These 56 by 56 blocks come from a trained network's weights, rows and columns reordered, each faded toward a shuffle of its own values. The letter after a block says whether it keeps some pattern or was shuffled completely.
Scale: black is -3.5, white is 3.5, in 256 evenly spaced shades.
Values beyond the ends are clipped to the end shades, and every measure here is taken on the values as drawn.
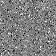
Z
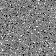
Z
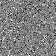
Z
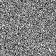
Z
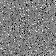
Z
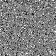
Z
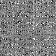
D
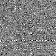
D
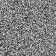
Z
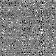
D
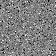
Z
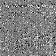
D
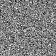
Z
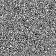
Z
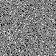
Z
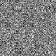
D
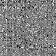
D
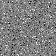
Z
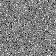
Z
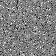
Z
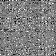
D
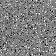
Z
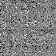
D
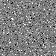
Z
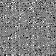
D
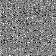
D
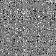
D
